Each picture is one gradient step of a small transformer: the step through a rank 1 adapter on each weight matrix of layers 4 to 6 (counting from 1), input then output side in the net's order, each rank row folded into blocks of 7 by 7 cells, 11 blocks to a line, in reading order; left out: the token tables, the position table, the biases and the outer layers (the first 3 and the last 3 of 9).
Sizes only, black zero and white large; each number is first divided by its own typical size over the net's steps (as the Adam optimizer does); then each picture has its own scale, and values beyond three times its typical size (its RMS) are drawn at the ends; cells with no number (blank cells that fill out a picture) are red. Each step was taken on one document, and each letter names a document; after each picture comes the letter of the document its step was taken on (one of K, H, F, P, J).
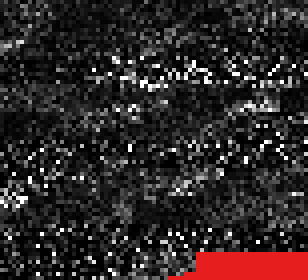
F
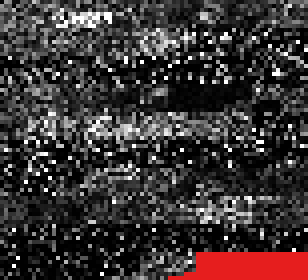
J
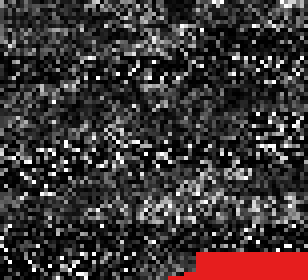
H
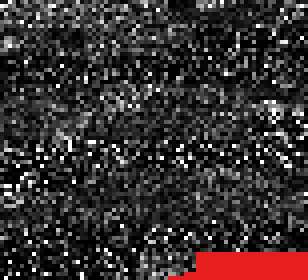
H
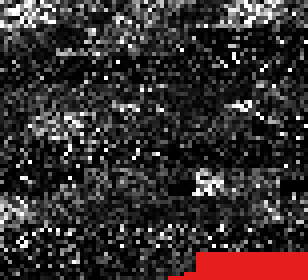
H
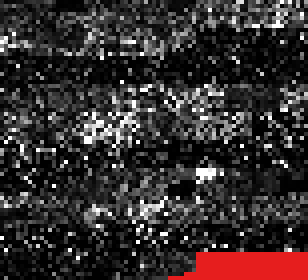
H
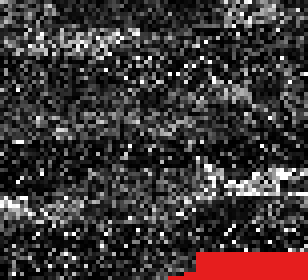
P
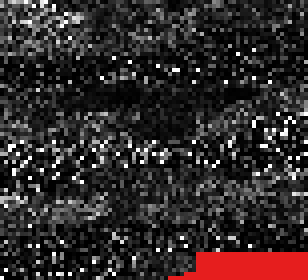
F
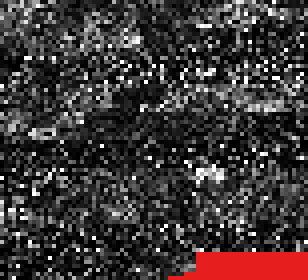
P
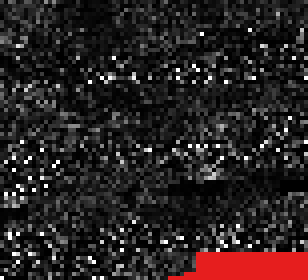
F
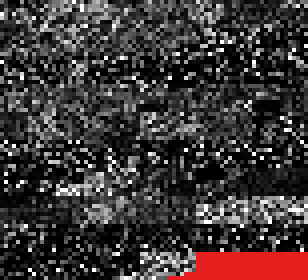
J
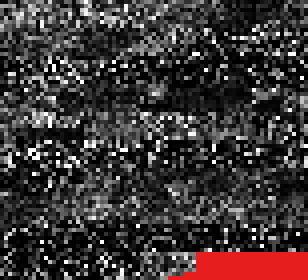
J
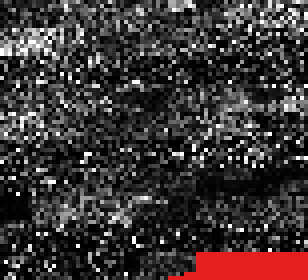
P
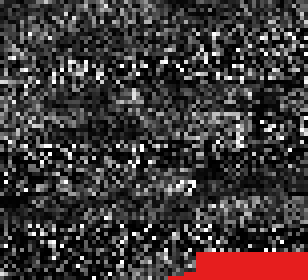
J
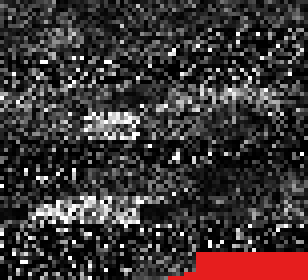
P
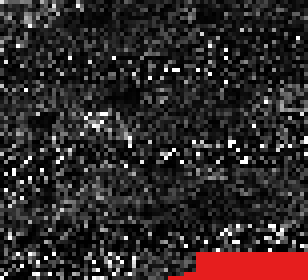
F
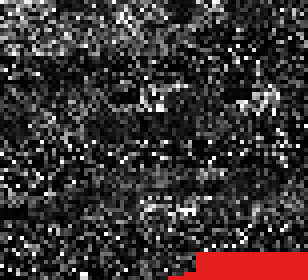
H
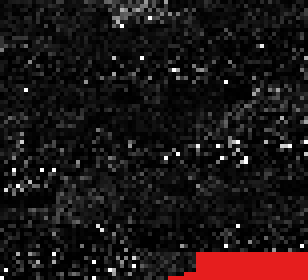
F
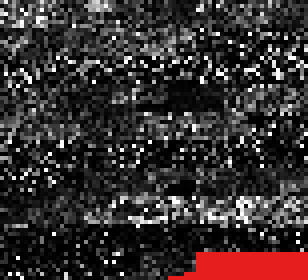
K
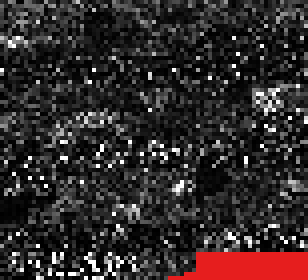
F
